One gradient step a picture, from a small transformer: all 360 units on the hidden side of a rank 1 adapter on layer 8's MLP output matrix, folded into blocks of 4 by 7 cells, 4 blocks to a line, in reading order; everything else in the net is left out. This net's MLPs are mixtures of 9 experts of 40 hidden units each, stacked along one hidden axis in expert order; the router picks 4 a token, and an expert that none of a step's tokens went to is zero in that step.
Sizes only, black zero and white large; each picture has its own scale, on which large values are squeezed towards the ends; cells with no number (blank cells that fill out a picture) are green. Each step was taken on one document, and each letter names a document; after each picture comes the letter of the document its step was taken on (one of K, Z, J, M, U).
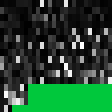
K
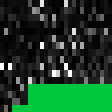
K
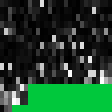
K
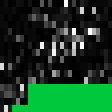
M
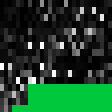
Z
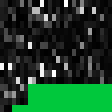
M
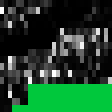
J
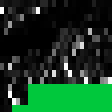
J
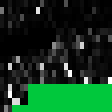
J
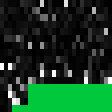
M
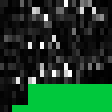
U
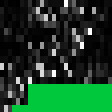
M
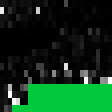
J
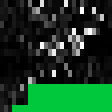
M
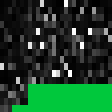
Z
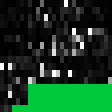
Z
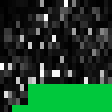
U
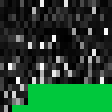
K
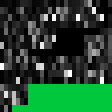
K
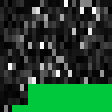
U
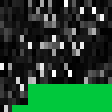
Z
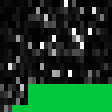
Z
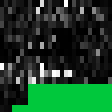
U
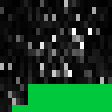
K
